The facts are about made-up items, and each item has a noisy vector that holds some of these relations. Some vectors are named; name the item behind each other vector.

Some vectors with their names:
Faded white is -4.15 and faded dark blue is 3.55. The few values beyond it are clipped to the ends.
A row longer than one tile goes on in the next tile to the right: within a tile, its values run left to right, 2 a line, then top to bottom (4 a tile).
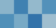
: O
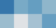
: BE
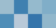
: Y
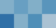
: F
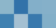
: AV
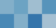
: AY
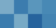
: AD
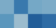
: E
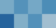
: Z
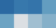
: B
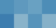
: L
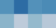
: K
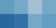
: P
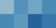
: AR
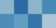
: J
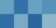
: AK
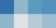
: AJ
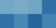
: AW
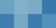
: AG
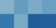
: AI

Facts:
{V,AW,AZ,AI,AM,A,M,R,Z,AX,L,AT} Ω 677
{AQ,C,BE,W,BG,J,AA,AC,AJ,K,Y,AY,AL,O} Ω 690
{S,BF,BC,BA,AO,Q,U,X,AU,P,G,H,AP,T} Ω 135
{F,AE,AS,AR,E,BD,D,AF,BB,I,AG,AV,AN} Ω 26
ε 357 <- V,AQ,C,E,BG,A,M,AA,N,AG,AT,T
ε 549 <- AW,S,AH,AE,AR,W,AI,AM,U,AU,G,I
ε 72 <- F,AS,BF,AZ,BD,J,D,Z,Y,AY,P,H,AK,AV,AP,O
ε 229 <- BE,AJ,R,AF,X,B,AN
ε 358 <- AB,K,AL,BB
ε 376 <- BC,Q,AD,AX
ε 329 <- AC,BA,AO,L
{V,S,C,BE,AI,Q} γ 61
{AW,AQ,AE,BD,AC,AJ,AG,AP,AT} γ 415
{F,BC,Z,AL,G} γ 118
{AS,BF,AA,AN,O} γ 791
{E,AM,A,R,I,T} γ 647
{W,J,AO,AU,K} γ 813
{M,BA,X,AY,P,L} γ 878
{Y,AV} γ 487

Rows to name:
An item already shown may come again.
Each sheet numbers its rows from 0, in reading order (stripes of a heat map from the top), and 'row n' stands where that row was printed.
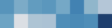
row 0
AL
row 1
T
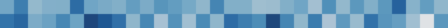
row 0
BF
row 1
AM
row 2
F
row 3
AC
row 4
S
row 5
AY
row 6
BG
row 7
X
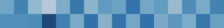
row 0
T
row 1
D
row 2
AZ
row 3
AA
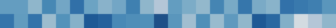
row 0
BD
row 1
A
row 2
T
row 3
AC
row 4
E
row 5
AN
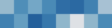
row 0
AR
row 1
R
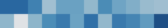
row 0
R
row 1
BD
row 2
Q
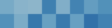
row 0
AQ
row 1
AX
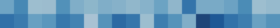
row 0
H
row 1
BA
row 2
BC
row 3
I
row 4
H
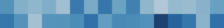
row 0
BA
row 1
W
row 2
T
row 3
G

